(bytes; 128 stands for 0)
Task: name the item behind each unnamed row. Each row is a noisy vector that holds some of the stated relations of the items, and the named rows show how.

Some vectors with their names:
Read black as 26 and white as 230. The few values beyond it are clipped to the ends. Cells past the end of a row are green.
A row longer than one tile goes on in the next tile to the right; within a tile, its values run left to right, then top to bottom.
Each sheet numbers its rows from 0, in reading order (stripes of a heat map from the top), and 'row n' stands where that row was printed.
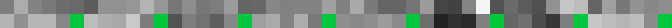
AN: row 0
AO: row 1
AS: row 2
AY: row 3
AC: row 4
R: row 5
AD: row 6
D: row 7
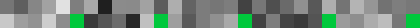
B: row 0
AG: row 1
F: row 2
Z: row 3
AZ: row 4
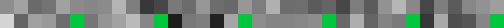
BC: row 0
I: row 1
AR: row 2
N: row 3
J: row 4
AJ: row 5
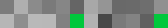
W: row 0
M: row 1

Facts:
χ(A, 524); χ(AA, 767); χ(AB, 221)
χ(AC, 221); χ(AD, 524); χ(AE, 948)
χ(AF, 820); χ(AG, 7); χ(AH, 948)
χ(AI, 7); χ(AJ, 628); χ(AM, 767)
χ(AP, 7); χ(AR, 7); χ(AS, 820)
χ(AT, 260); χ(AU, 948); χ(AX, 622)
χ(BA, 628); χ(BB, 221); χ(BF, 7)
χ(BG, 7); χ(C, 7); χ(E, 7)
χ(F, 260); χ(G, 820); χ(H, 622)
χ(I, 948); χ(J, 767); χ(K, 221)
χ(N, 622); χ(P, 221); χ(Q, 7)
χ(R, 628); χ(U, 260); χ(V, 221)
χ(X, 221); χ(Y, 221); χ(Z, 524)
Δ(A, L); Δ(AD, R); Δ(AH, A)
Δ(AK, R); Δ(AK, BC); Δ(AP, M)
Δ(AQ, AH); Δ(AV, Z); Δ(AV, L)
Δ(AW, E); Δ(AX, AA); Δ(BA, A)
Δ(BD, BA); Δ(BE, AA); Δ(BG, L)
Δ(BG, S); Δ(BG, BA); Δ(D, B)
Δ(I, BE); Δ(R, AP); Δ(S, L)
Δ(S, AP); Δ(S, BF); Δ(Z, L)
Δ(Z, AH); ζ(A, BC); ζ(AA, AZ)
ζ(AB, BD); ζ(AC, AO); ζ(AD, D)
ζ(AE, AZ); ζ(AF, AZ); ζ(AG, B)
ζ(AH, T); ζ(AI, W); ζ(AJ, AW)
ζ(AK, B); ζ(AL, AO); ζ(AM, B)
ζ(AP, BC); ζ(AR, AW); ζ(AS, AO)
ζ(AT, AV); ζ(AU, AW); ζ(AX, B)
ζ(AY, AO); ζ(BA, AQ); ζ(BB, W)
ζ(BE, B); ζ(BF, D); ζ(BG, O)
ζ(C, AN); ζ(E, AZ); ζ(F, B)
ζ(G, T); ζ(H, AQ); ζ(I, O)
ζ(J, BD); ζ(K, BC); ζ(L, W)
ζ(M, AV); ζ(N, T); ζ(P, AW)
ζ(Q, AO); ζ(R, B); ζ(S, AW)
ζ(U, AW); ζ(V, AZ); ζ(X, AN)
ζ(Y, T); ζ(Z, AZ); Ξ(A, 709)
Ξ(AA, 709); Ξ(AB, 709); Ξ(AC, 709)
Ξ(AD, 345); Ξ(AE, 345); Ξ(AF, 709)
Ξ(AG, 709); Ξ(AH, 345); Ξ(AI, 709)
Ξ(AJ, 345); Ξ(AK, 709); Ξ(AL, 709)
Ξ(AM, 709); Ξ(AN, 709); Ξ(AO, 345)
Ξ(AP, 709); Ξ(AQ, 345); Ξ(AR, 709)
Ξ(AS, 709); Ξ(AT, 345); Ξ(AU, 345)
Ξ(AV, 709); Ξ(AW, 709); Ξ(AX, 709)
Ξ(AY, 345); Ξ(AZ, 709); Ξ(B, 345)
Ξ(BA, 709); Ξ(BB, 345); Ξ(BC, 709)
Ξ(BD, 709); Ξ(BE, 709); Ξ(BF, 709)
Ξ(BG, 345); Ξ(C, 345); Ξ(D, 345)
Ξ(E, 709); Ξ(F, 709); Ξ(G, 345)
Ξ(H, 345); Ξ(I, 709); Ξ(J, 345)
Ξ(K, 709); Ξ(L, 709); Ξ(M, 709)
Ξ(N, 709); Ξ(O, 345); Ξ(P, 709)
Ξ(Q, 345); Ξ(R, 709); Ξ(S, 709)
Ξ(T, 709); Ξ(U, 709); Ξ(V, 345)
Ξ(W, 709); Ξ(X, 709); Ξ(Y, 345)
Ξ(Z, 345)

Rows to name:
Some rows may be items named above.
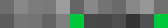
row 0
AS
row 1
BA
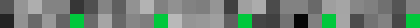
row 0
AA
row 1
J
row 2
AQ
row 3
BF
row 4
L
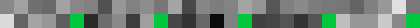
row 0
BC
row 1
AI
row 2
AP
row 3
A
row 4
B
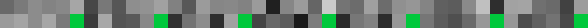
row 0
AT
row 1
AJ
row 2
AI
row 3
BG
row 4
E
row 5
AM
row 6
S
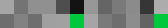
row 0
AX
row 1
AH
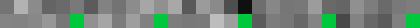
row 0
P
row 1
H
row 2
BE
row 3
AS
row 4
AF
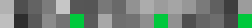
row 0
AK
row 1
G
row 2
S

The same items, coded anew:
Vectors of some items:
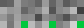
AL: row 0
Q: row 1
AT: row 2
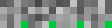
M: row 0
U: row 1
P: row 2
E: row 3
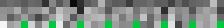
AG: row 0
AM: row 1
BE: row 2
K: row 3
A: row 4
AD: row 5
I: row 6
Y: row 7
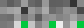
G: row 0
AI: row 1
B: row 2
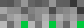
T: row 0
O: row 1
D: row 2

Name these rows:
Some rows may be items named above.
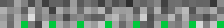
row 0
M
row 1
R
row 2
AR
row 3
F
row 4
BA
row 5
AP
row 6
Z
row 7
AM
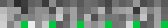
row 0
AX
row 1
B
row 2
S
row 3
BG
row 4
G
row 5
S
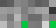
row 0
L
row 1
G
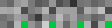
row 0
AF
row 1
J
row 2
BA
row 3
AA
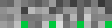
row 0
H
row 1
AS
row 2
AH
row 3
AK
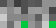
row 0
AK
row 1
AJ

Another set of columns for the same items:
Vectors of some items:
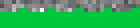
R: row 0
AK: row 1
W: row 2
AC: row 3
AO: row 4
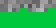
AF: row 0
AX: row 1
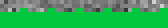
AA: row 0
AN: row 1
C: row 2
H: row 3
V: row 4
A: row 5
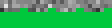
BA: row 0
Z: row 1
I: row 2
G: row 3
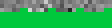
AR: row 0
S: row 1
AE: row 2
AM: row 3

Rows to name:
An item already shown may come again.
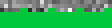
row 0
BA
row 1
AH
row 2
AK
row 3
Z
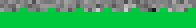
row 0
P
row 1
AM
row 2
AS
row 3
L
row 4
R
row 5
J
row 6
AP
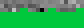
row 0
B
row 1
AJ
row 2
BG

